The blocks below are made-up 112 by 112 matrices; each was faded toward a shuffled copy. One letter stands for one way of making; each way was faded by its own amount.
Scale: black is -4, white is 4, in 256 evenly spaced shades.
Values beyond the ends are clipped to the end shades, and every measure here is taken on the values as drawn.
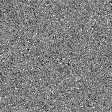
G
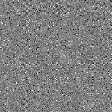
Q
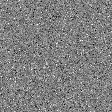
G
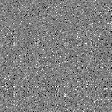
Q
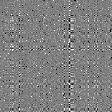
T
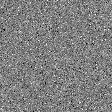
G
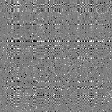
T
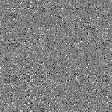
Q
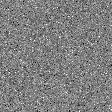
G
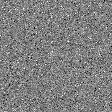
G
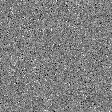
G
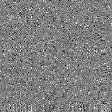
Q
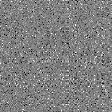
Q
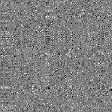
Q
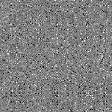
Q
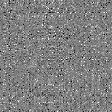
Q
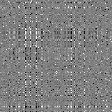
T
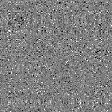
Q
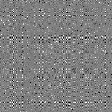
T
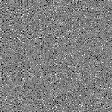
Q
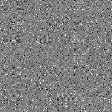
Q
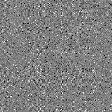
Q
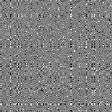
T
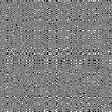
T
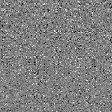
Q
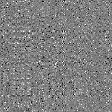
Q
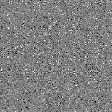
Q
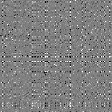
T
